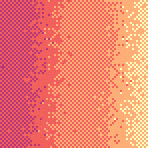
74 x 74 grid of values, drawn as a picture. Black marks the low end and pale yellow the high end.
Average level on the scale: 70%. Grain: checkered. Slope: up to the right.
